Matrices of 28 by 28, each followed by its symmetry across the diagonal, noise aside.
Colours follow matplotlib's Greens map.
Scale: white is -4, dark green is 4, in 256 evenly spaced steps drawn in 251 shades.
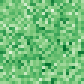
symmetric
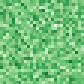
neither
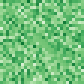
antisymmetric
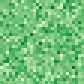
antisymmetric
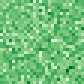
symmetric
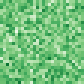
neither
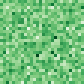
symmetric
